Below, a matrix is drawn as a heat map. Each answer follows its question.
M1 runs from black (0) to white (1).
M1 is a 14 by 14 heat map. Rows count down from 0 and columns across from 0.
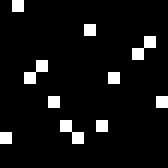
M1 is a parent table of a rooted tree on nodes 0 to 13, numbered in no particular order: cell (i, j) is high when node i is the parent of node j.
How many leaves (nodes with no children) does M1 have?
5
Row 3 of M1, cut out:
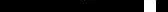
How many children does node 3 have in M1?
1
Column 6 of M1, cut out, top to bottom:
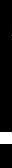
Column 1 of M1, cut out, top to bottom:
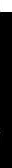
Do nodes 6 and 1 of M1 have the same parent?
no
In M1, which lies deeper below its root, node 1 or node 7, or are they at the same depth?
node 7
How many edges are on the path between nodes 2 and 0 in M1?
3
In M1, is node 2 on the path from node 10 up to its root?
no
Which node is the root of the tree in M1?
10
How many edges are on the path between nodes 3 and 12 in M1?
1
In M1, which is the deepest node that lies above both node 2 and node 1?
11
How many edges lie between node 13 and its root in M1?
2
